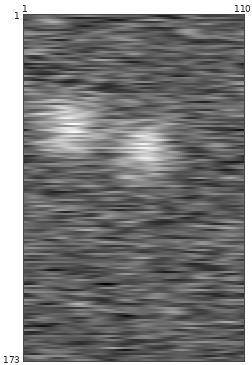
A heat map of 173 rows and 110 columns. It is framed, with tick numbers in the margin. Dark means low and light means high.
Neither half mirrors the other. Streaks run across, left to right. There are two bumps.
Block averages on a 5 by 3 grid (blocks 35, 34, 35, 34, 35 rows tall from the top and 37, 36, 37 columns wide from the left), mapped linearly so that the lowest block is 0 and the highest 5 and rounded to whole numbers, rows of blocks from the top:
0 0 0 / 5 3 1 / 1 2 0 / 0 0 1 / 0 0 0
